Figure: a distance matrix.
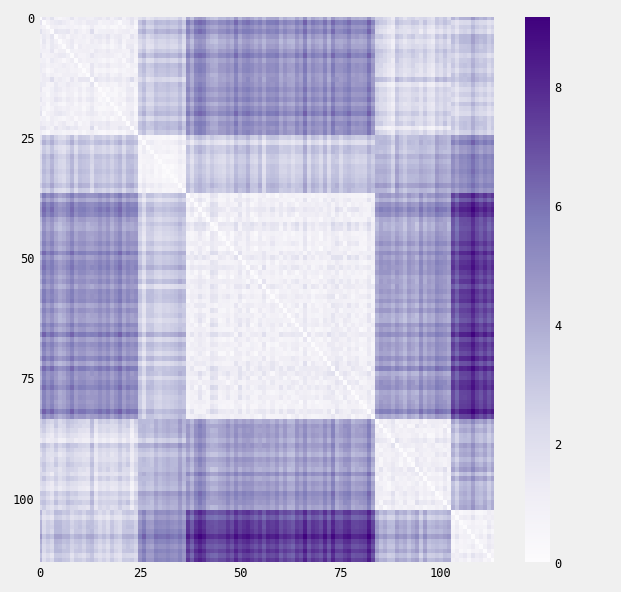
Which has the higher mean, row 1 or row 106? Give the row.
106
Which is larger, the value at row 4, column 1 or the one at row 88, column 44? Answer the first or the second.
the second
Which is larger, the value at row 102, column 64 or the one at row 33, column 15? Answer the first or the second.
the first
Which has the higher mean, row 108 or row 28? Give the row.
108
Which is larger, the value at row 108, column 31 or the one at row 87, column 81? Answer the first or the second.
the first
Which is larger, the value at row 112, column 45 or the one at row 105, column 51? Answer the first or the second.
the second
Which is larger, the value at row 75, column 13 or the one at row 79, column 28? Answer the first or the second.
the first
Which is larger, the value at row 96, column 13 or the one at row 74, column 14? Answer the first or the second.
the second
